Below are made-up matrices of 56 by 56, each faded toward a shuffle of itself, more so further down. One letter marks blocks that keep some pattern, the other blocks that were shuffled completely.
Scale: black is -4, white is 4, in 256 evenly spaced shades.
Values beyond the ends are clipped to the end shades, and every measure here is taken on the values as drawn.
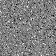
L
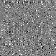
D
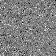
L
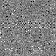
D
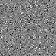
D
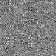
D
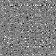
D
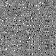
D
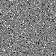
L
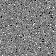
L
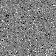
L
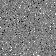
L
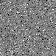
L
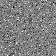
L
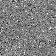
L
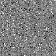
D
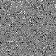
D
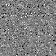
D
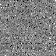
D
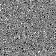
L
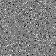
D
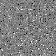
D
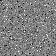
L
